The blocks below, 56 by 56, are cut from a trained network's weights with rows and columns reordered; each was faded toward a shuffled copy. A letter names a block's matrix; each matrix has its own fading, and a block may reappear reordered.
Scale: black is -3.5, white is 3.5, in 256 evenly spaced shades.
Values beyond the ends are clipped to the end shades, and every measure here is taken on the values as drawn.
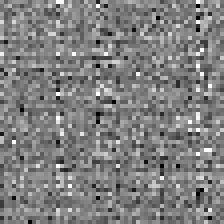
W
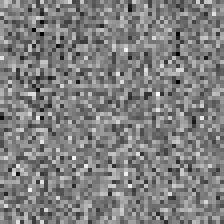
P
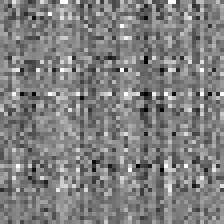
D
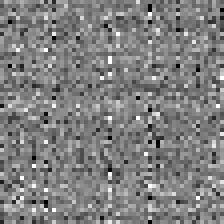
W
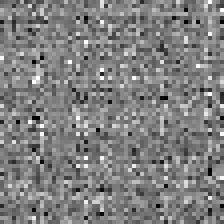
W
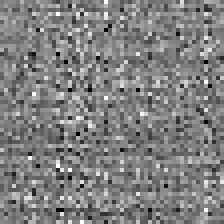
W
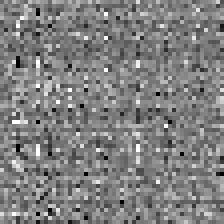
W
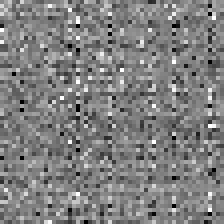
W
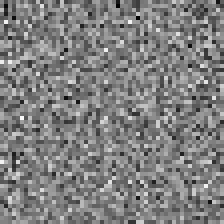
P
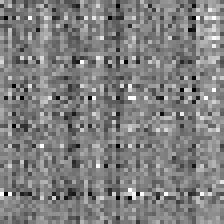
D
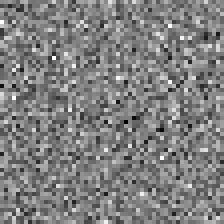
P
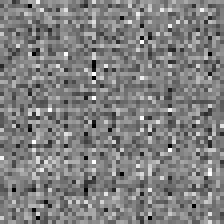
W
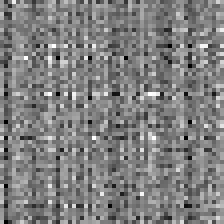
D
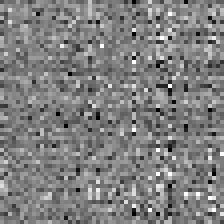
W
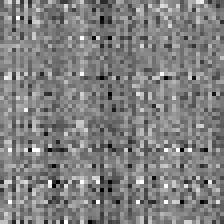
D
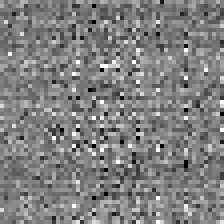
W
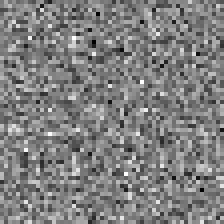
P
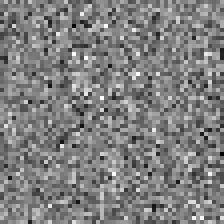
P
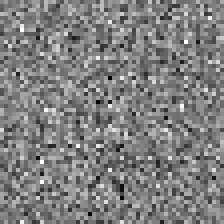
P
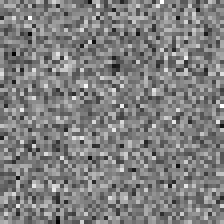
P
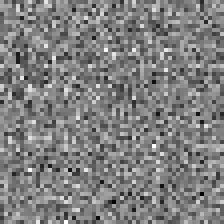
P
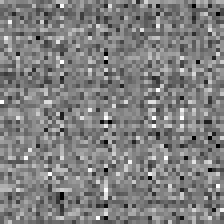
W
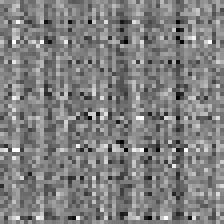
D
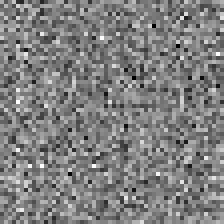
P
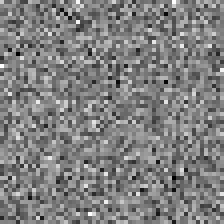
P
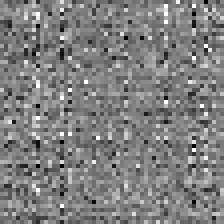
W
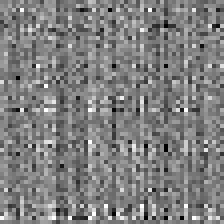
D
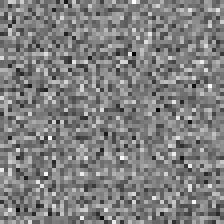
P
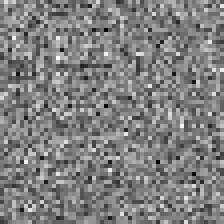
P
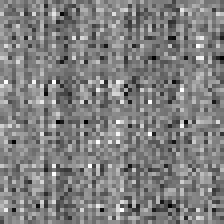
D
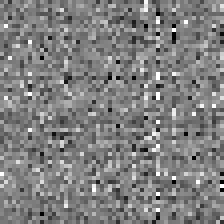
W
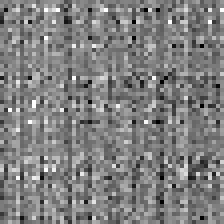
D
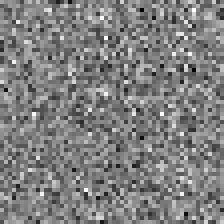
P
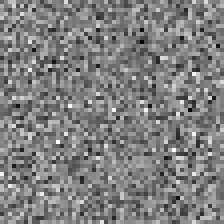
P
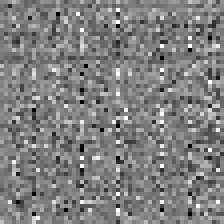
W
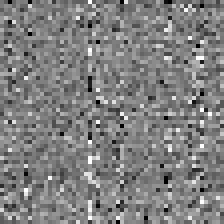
W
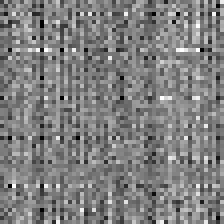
D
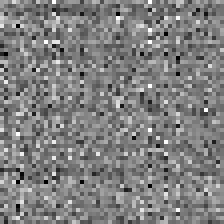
W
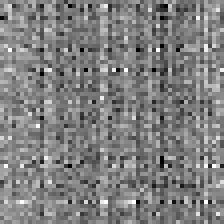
D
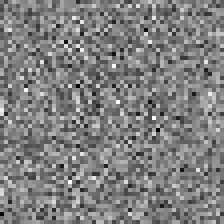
P
